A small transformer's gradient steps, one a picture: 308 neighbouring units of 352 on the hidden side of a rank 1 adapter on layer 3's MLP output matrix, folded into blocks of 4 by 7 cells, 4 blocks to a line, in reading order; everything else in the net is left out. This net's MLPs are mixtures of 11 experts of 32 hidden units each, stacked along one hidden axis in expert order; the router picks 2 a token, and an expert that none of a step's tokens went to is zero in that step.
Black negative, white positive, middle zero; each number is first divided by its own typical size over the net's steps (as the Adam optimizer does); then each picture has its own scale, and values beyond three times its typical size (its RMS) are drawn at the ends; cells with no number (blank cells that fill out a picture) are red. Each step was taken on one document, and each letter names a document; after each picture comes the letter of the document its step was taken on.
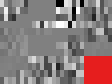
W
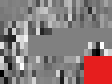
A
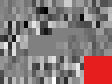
A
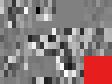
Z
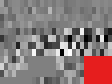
Z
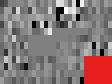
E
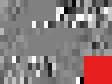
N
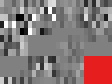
W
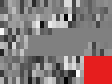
W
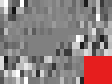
N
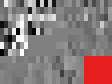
W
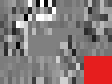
W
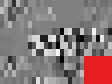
Z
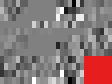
N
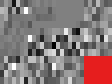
Z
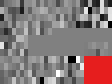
A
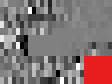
E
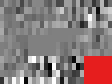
N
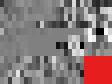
N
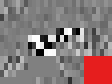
Z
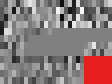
A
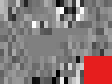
E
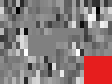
N
